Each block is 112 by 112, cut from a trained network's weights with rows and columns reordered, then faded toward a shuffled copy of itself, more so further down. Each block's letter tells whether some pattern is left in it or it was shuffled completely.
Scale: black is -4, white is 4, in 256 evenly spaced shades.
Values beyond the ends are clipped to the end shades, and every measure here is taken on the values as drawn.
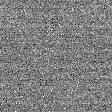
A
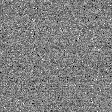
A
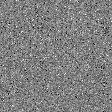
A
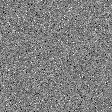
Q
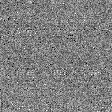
A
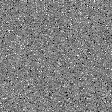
A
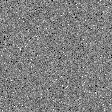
A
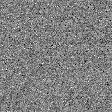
A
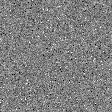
Q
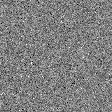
Q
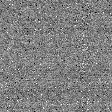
A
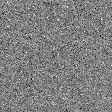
Q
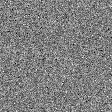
Q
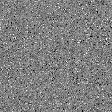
A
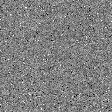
A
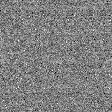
A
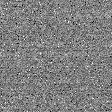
A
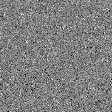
A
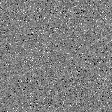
A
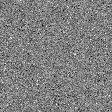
Q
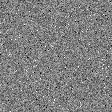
Q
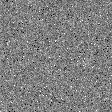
Q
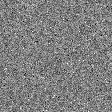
Q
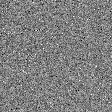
Q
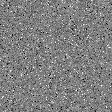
Q
